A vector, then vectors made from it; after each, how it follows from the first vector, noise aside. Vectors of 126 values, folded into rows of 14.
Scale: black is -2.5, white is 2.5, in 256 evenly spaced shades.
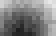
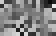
sign-scrambled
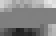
partly zeroed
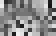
sign-scrambled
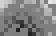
partly zeroed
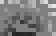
partly zeroed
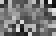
sign-scrambled
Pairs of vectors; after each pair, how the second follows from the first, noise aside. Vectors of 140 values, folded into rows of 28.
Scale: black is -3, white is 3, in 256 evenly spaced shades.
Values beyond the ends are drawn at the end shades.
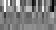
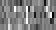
shuffled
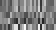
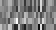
negated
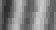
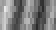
negated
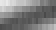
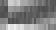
wrapped around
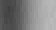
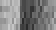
wrapped around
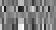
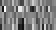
negated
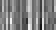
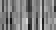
negated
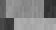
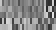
sign-scrambled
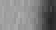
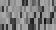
shuffled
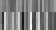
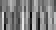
negated
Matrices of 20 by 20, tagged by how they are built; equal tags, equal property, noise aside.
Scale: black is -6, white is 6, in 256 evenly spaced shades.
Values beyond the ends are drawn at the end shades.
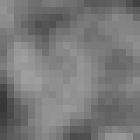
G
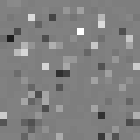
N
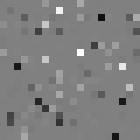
N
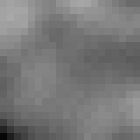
G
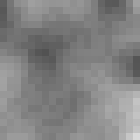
G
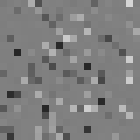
N
